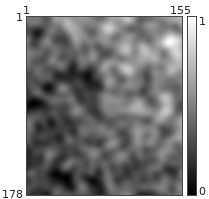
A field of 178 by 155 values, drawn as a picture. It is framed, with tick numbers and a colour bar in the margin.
Odd rows or columns: none. Ninth with the highest average: top right. Mirror symmetry: none. Slope: up to the top right. Grain: smooth.
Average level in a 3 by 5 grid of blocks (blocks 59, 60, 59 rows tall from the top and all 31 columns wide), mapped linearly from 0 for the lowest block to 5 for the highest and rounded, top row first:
2 2 3 4 5
0 1 2 3 3
0 0 1 1 2
